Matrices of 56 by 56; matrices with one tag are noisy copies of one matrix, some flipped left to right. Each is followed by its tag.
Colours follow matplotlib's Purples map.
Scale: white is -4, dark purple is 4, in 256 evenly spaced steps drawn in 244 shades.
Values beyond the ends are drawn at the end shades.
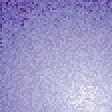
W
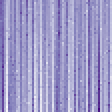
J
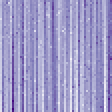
J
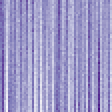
J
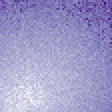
W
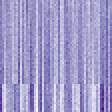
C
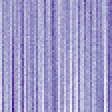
J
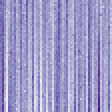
J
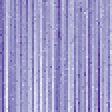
J
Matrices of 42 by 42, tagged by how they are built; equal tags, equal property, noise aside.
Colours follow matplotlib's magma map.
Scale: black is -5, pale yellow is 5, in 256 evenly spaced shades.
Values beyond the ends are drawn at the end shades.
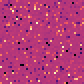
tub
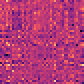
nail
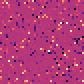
tub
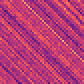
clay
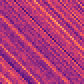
clay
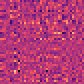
nail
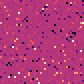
tub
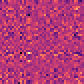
nail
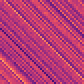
clay
